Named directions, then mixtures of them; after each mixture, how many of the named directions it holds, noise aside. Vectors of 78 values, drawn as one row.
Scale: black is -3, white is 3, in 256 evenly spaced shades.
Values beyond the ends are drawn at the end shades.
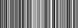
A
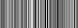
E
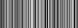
two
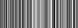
one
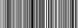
two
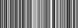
one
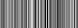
one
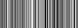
two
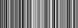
one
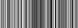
one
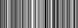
two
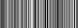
one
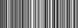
two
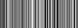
two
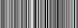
one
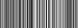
two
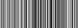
two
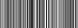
one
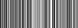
one
